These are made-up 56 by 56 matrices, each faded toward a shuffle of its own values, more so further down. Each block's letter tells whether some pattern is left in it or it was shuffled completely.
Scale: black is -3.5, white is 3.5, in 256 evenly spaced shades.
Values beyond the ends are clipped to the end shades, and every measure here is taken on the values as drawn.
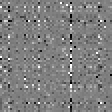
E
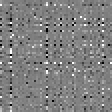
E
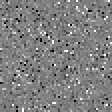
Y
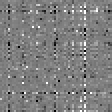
E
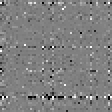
E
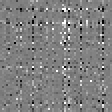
E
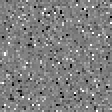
Y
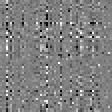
E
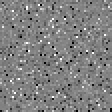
Y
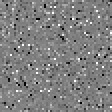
Y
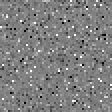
Y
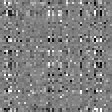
E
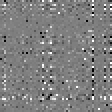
E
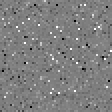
Y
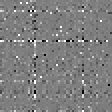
E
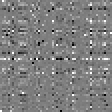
E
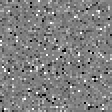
Y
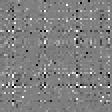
E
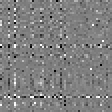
E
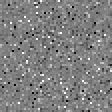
Y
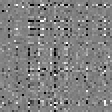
E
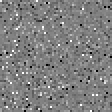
Y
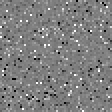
Y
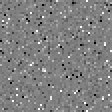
Y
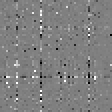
E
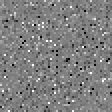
Y
